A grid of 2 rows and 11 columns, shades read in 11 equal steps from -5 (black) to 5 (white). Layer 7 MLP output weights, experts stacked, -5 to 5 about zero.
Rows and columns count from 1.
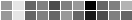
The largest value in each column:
1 4 -1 0 -1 1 1 -4 -1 0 2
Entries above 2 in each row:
1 1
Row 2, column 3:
-1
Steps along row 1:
up down up down up up down up up up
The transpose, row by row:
1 1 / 4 4 / -1 -1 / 0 0 / -2 -1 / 0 1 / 1 -1 / -5 -4 / -1 -2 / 0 0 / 2 -1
